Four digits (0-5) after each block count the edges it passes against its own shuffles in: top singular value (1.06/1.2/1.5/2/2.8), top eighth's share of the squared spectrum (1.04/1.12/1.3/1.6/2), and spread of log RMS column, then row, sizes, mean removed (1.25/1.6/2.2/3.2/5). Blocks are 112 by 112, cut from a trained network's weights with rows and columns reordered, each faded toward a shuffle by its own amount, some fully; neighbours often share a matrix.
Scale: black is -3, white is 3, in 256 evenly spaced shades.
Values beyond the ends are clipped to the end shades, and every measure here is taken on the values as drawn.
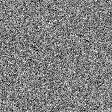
0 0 0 0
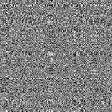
4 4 2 3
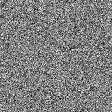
3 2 0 0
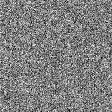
3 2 0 0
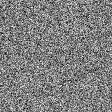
1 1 0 0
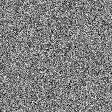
1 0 0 0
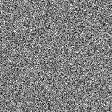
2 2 0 0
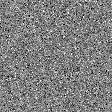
0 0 0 0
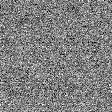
2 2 0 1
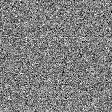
2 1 0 0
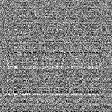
4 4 1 3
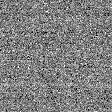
2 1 0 1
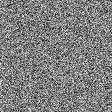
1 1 0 0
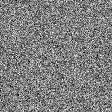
1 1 0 0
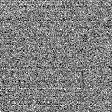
3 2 0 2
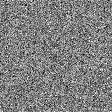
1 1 0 0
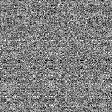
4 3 0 2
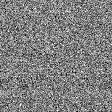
2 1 0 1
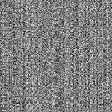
4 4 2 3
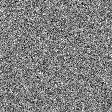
0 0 0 0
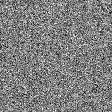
2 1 0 0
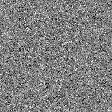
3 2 0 1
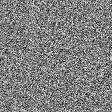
2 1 0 0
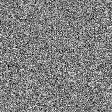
2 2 0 0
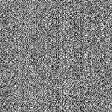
4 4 1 2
